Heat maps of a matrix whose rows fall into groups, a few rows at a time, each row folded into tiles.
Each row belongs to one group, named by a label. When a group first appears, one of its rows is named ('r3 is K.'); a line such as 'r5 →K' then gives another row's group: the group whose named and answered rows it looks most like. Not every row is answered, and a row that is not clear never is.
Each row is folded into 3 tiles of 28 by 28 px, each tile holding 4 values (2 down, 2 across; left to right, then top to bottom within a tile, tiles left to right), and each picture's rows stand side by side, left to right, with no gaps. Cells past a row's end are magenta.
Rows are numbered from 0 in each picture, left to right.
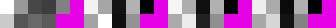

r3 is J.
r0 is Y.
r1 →J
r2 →J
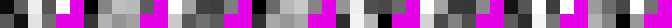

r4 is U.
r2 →Y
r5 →Y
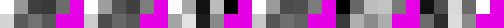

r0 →Y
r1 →Y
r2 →J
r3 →Y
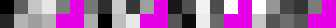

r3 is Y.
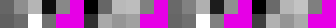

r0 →U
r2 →U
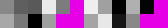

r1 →J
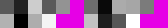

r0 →U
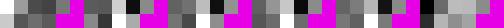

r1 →U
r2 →U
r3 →U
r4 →U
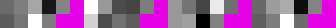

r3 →U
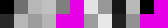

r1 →J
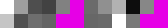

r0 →Y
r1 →U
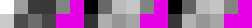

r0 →Y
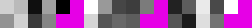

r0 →J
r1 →Y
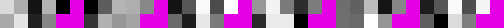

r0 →J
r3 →U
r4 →U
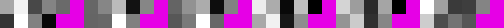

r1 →U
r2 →U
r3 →J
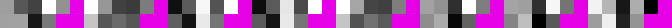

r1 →Y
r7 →J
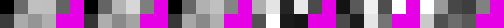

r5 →Y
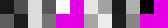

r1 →J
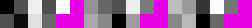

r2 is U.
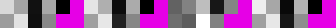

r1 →J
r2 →U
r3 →J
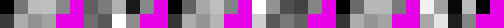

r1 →U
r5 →J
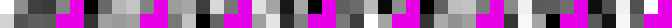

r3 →J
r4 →U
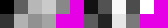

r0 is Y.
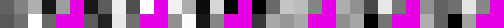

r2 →J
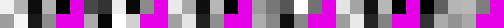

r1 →U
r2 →J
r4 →J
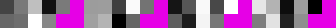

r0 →U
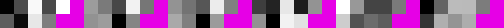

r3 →U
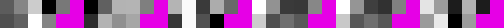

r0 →U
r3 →Y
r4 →Y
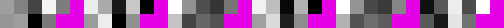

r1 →J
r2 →Y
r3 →J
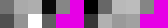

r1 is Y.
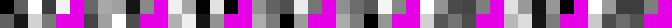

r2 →J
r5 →Y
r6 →J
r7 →Y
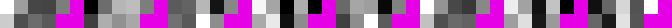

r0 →Y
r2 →U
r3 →J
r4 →U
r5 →Y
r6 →J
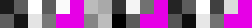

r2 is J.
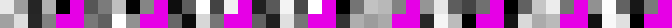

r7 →U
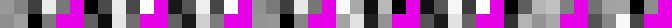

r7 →U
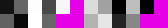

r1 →J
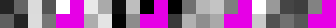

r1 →J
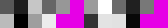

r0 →U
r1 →U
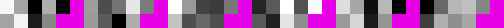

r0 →J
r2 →Y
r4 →J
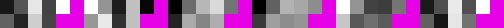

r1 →J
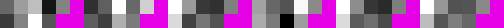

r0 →U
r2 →Y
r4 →Y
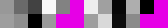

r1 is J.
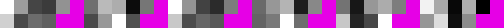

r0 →Y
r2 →Y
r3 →U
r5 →J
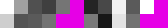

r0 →Y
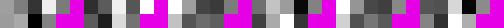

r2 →Y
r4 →Y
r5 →U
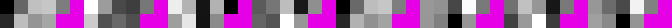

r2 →J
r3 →U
